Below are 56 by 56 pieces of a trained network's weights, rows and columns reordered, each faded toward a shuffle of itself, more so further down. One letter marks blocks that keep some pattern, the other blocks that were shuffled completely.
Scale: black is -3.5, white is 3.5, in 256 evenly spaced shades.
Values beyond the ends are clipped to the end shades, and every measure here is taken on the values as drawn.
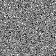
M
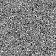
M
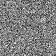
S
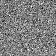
S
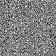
S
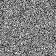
S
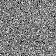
M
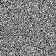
S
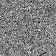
S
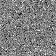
S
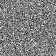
S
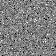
S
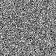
S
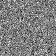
S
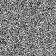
M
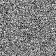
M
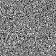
M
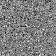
M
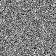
S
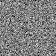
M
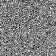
M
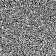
S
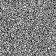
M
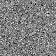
S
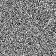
M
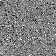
S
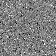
S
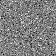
S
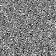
S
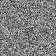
S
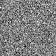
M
